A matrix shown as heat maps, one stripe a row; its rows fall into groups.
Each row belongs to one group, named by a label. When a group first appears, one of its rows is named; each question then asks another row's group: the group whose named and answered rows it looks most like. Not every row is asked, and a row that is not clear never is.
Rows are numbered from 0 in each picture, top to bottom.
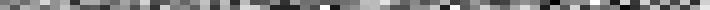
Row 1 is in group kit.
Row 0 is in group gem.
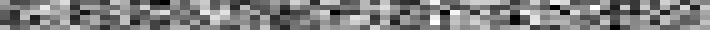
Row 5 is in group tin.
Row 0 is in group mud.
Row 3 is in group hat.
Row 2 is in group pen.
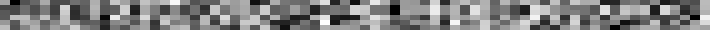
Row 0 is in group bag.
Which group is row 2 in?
hat
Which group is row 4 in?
kit
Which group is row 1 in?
hat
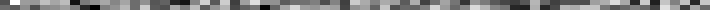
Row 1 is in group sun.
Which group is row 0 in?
gem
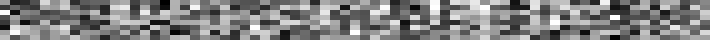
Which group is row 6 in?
gem
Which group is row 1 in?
sun
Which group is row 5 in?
pen
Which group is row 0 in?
mud
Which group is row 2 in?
bag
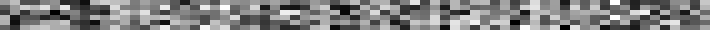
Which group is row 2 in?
sun
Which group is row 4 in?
mud
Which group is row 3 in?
bag
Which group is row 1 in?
pen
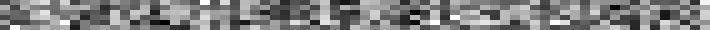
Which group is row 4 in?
mud
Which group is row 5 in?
gem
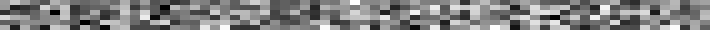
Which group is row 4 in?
pen
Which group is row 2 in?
hat
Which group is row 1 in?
mud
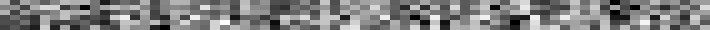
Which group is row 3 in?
sun
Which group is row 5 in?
hat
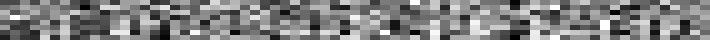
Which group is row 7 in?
hat
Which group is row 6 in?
sun
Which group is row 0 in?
hat
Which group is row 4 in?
sun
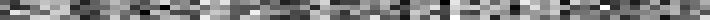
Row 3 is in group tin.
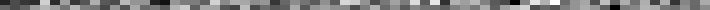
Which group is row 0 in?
hat
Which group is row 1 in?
tin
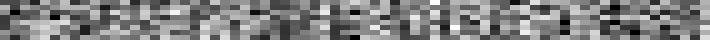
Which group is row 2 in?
bag
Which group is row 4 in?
pen
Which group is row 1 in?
kit
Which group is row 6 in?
pen
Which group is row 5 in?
tin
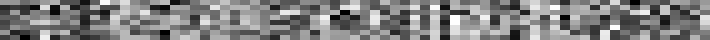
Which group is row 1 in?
hat
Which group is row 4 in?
tin
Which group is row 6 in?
mud
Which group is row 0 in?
pen
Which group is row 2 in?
sun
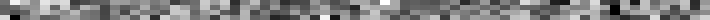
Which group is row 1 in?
gem
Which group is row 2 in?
tin
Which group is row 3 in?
kit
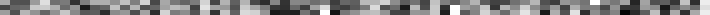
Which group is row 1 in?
tin
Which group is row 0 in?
gem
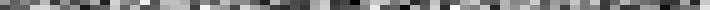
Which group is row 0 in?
bag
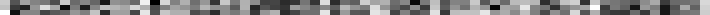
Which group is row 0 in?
kit
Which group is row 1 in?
tin
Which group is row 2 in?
bag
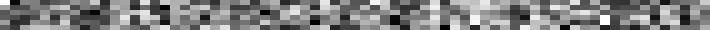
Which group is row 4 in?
mud
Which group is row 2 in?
sun
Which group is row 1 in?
mud
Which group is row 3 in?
sun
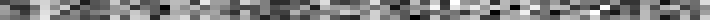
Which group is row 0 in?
tin
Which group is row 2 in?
tin
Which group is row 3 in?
tin
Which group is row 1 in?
mud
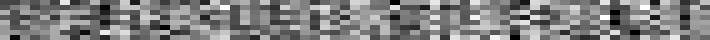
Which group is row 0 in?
hat
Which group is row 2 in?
kit
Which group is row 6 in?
pen
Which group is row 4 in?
kit
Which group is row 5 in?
mud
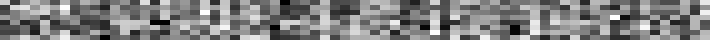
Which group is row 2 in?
gem
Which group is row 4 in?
sun
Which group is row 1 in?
pen
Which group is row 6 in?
hat
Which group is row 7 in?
kit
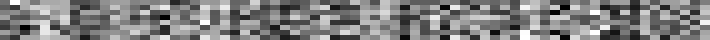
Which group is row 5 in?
sun
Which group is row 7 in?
pen
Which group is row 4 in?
gem
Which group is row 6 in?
tin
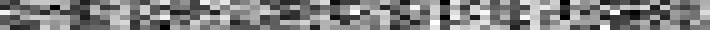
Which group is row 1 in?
hat
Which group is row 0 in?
pen
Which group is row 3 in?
pen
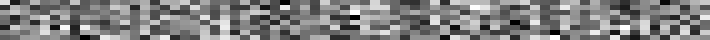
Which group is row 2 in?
kit
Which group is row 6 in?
gem
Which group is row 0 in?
tin
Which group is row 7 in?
pen
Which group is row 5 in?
gem
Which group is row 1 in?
sun
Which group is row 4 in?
sun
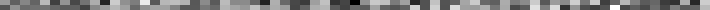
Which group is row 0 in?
bag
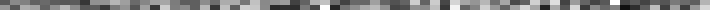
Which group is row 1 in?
kit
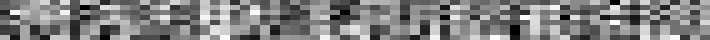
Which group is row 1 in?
pen
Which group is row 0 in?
gem
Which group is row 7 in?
mud
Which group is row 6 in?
hat
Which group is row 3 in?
pen
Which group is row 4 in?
gem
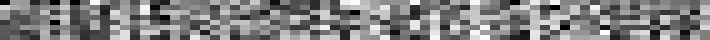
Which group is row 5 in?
bag
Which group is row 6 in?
sun
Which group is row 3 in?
mud
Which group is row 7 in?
sun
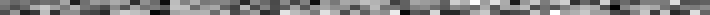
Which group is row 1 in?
tin
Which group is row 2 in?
sun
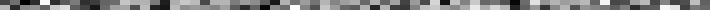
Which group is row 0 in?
sun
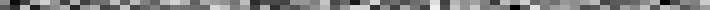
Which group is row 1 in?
hat
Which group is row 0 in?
tin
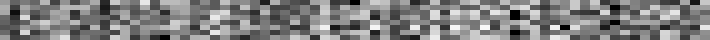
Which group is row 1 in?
kit
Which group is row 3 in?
hat
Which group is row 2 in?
mud
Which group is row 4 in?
tin
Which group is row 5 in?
bag
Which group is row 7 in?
mud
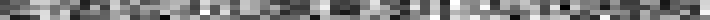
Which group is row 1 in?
bag
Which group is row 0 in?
tin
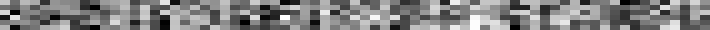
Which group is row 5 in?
mud
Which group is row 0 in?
pen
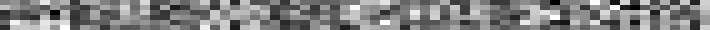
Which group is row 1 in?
kit
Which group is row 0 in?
gem
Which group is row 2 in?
hat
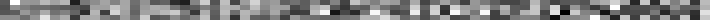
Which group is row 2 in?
bag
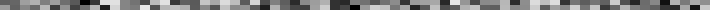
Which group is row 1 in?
bag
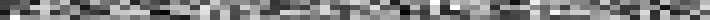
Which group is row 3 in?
gem
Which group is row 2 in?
sun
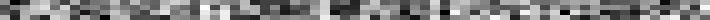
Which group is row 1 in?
gem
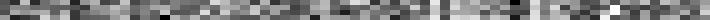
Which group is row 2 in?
gem
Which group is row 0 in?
hat
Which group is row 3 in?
mud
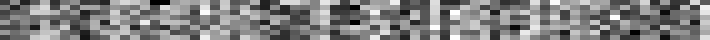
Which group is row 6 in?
pen
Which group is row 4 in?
bag
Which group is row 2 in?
tin
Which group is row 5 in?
hat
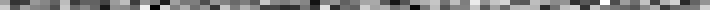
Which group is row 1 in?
kit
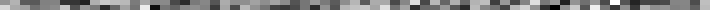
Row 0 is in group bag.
